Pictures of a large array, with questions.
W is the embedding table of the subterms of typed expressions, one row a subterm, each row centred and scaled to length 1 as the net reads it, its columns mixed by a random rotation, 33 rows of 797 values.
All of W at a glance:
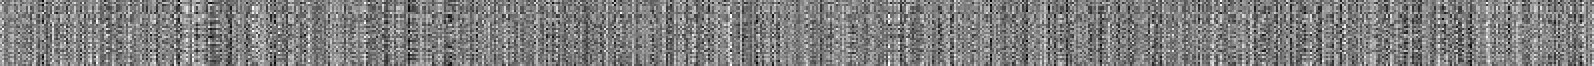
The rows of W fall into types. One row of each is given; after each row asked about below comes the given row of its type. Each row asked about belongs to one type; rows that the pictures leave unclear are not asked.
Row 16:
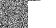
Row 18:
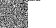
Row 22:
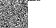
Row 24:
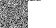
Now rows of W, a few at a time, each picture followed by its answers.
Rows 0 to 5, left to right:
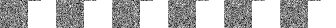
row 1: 18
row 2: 24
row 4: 24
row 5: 24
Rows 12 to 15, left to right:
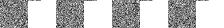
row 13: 16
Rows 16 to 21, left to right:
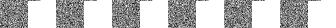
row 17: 22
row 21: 16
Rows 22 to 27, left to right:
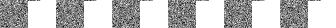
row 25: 22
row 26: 16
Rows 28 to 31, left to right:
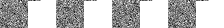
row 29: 24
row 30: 22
